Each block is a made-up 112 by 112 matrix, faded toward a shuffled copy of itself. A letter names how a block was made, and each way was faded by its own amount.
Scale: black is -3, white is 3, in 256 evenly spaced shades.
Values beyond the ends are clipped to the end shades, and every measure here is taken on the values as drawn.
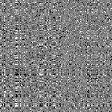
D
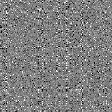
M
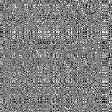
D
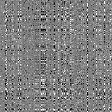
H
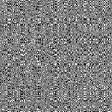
D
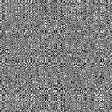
D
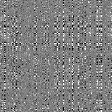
H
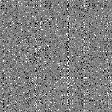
M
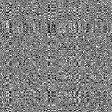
D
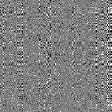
H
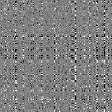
H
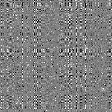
H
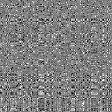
D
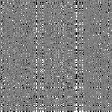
H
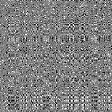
D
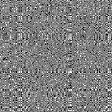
D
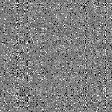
M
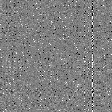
M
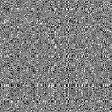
D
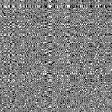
D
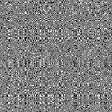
D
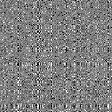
D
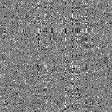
M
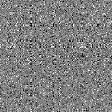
M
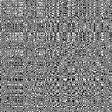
D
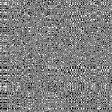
D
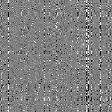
H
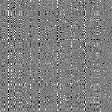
H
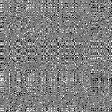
D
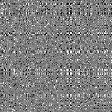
D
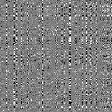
H
